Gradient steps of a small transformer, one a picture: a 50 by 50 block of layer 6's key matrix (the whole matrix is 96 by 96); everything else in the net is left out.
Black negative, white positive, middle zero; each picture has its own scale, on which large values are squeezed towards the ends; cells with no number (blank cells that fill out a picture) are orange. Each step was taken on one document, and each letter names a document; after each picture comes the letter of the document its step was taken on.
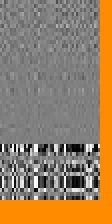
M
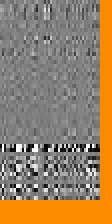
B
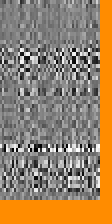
M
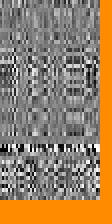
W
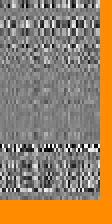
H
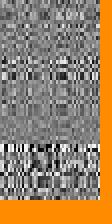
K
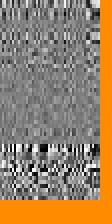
W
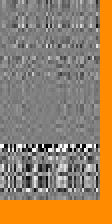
K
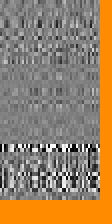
M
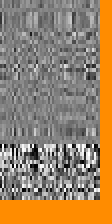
W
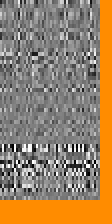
W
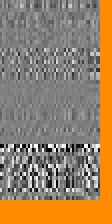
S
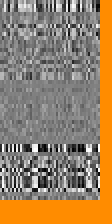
S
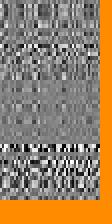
M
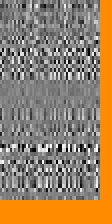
S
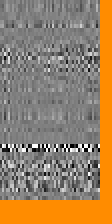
H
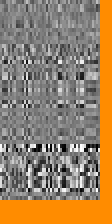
K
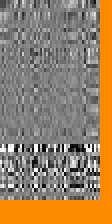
W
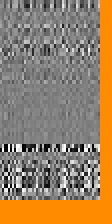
H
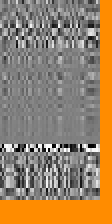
K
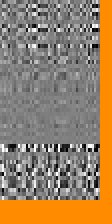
K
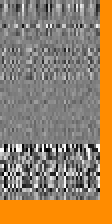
S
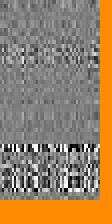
H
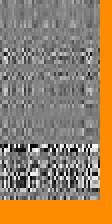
M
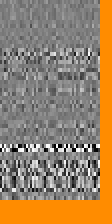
M
